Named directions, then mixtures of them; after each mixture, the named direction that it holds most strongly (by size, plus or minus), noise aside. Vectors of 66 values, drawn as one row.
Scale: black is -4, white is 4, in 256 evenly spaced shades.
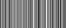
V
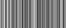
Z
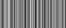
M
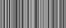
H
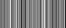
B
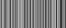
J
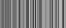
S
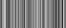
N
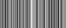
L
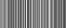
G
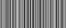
J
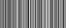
S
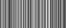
V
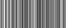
Z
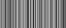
S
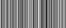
V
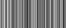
Z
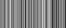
B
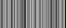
M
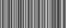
J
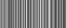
G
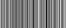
V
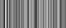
H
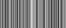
L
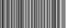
J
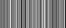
B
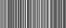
G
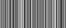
J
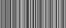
S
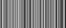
J
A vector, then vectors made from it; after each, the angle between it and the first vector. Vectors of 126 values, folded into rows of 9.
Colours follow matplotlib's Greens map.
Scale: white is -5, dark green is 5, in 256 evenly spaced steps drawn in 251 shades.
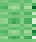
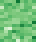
partly opposed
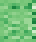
nearly opposite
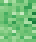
partly opposed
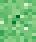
orthogonal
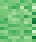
nearly opposite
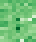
orthogonal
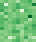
orthogonal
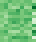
nearly parallel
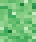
partly aligned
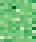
partly opposed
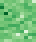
orthogonal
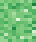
partly opposed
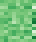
nearly opposite
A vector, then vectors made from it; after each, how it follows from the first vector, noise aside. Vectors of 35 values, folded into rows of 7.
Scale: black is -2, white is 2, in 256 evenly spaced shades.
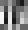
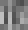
shrunk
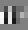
partly zeroed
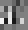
partly zeroed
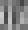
shrunk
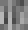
shrunk
